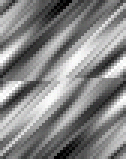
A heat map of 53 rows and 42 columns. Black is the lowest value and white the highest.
It looks the same turned upside down. The grain runs diagonally up to the right. The ninth with the highest average is the centre. No row or column stands out.
